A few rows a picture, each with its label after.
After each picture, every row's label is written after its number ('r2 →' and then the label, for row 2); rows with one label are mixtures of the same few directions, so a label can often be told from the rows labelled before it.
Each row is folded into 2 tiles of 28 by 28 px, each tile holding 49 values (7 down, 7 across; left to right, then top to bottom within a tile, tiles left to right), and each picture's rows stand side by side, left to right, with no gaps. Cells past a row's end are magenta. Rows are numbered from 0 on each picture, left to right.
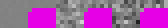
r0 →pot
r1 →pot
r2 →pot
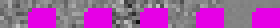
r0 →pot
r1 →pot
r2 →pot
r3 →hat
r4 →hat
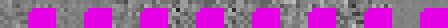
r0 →pot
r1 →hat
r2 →hat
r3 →hat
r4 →hat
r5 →hat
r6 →pot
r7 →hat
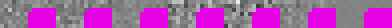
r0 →hat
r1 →pot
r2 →pot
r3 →hat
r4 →hat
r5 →hat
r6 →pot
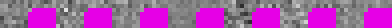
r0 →pot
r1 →hat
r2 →hat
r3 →pot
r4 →pot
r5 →pot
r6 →hat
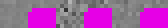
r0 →hat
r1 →hat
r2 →hat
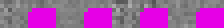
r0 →hat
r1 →pot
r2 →hat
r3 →pot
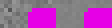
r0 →hat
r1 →hat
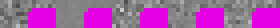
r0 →pot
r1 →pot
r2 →hat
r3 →hat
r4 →pot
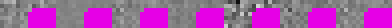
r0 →hat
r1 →pot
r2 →hat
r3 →hat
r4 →hat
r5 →hat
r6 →hat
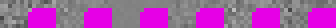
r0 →pot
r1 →hat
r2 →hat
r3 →pot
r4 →hat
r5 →hat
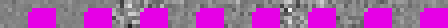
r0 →hat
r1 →hat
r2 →pot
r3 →hat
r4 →hat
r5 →hat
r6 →pot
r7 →hat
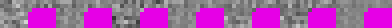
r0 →pot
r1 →hat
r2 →pot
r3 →hat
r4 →pot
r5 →pot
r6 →hat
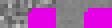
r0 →pot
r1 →pot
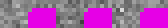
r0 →pot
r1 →pot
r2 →hat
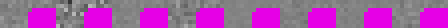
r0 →pot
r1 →hat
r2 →pot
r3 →pot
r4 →pot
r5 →pot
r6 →hat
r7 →pot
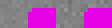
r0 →pot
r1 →hat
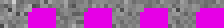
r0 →hat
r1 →pot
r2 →hat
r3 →hat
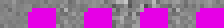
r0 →hat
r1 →hat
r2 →hat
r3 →hat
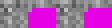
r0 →hat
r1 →hat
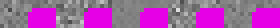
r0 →hat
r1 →pot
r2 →hat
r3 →hat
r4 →hat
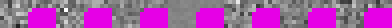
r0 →pot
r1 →hat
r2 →pot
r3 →pot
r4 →hat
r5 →pot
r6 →hat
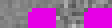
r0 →pot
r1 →pot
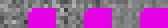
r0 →pot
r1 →hat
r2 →hat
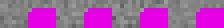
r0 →pot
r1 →pot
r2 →pot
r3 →pot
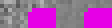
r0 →hat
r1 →hat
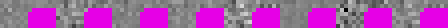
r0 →hat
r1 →pot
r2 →hat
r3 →hat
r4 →pot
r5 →hat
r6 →hat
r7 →pot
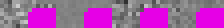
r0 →pot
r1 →pot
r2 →hat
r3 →hat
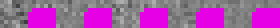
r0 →pot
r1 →hat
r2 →hat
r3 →pot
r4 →hat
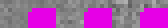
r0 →hat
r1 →pot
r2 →hat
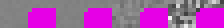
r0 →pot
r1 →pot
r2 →pot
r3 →pot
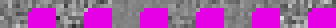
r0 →pot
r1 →pot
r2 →hat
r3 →pot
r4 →hat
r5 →pot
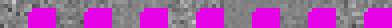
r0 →hat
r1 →pot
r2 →hat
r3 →pot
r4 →hat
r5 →pot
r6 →pot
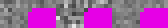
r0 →hat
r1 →pot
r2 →pot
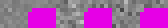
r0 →hat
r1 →pot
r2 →hat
